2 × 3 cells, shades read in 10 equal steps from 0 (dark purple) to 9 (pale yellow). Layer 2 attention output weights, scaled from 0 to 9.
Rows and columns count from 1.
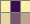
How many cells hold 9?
2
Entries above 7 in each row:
2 1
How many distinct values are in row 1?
2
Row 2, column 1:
8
